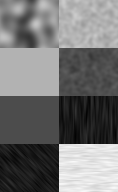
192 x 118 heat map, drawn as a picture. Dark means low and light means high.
The table splits into 4 rows of 2 panels. Panel 1,1: middling, smooth, strong in contrast. Panel 1,2: high, blotchy, faint in contrast. Panel 2,1: high, flat. Panel 2,2: low, blotchy, faint in contrast. Panel 3,1: low, flat. Panel 3,2: very low, streaked downward, faint in contrast. Panel 4,1: very low, slanting down to the right, faint in contrast. Panel 4,2: very high, streaked across, faint in contrast.
